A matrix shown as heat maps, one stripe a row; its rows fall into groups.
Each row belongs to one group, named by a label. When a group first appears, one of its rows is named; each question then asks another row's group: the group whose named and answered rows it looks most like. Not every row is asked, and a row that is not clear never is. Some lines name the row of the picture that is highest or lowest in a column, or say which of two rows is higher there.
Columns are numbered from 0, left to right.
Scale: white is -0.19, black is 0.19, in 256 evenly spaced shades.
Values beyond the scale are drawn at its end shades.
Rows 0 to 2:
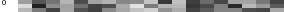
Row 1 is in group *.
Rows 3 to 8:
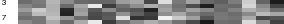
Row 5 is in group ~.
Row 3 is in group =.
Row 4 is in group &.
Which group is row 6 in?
~
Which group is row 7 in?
=
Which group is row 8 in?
&
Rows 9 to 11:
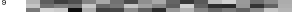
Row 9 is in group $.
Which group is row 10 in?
*
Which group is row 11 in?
~
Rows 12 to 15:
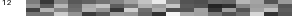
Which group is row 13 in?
&
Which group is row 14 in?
&
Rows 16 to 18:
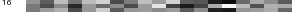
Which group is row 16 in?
&
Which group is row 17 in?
$
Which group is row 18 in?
&
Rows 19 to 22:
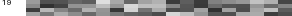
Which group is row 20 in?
*
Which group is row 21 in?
&
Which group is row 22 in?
=
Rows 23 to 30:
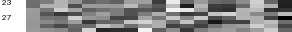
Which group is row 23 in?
=
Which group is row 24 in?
&
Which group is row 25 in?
=
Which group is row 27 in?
=
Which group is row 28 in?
*
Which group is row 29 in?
$
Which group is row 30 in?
~
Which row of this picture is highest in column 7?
30
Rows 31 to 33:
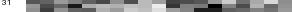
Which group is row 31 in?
$
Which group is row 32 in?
*
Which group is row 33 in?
*
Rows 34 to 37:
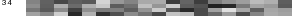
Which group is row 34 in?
$
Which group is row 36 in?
$
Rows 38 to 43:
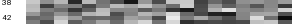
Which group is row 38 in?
~
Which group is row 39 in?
*
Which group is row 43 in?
&
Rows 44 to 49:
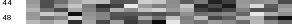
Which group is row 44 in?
&
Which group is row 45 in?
*
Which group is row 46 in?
*
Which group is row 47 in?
~
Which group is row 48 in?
=
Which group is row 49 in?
~
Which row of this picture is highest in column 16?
46
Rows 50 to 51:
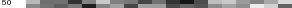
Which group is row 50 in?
$
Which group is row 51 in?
$
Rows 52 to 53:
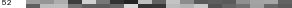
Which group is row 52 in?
~
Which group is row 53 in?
=
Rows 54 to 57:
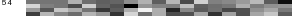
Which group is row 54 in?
=
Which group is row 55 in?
~
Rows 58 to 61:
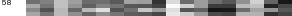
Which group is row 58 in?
=
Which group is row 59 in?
=
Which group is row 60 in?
&
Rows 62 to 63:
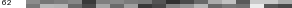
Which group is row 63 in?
=
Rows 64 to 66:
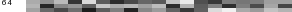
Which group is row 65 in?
*
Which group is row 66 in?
$
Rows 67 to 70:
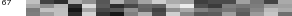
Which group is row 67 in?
*
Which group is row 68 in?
~
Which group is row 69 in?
~
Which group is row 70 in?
~
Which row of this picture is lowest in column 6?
67
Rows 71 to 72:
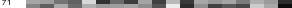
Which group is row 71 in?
~
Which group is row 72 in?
&
